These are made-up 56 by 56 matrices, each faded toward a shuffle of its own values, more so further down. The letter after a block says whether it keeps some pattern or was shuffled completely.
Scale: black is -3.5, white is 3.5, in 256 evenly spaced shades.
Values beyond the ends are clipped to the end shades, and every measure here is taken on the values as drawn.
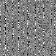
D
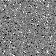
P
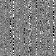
D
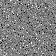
P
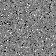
P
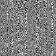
D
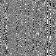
D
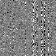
D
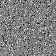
P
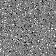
P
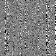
D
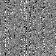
D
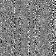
D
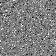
P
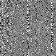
D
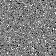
P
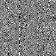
D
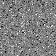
P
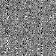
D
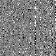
D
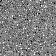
P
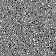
P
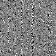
D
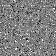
P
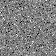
P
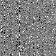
D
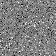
P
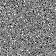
P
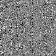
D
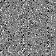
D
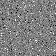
P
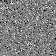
P
